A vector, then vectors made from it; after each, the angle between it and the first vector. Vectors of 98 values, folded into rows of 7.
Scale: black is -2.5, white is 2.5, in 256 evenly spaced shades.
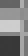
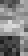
nearly parallel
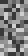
orthogonal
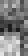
nearly opposite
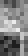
nearly parallel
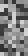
orthogonal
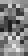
partly opposed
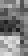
nearly opposite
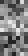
partly aligned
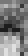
nearly opposite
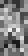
partly aligned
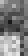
nearly opposite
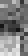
nearly opposite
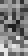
partly opposed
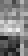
nearly parallel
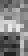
nearly parallel
